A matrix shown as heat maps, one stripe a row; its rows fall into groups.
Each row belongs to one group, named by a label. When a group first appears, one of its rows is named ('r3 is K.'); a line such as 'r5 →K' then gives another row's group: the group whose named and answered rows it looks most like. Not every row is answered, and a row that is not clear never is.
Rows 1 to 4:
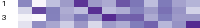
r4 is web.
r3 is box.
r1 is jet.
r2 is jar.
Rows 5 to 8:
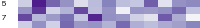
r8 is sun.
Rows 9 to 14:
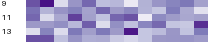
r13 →sun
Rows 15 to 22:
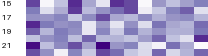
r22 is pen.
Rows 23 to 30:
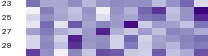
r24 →web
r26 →sun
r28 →sun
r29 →sun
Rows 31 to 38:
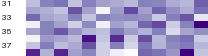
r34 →web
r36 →box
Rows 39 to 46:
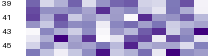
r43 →web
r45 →sun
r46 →jet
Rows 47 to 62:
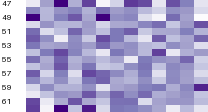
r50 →web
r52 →pen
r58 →jet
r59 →web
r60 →box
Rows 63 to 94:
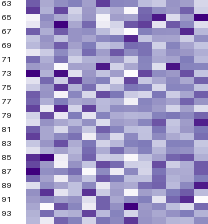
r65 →web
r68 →sun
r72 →jet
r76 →pen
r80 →web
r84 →box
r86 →pen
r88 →pen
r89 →web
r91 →jar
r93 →box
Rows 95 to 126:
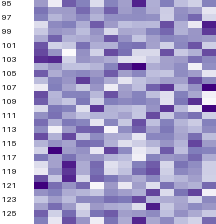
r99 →web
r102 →pen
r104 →sun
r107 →web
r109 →jar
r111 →jar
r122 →jar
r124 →jar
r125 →jet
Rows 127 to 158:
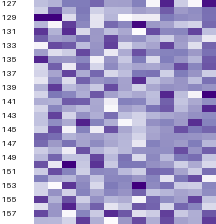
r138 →sun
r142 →web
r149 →box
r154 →sun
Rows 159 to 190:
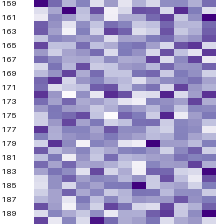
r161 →web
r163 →pen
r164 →web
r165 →jar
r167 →jar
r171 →jet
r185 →sun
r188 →pen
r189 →web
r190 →jet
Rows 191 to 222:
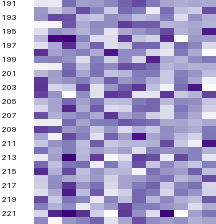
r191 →box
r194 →box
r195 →web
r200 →box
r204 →pen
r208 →box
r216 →web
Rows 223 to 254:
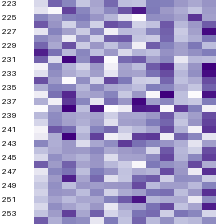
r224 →box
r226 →pen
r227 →web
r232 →web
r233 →web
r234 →pen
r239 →web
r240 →web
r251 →sun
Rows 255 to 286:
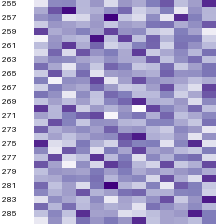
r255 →web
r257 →jet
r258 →web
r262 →sun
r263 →jar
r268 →pen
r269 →sun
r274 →sun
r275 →jar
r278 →pen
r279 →box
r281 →jet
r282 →jar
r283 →web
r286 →sun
